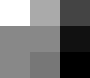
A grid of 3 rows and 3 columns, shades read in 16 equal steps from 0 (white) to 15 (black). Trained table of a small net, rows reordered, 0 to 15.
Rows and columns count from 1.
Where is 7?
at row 2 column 1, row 2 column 2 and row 3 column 1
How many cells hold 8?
1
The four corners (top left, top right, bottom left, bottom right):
0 11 7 15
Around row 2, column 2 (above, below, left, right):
5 8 7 14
